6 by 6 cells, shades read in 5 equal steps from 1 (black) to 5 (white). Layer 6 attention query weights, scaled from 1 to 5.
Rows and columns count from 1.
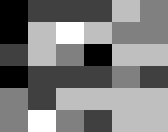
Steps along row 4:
up same same up down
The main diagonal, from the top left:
1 4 3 2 4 4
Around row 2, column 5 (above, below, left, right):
4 4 4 3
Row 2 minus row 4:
0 2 3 2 0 1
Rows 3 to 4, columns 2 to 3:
4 3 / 2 2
